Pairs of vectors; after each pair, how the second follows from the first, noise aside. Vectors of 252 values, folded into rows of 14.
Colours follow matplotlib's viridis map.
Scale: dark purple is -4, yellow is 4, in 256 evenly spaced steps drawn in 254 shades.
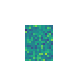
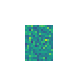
shuffled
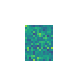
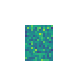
shuffled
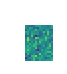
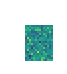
shuffled
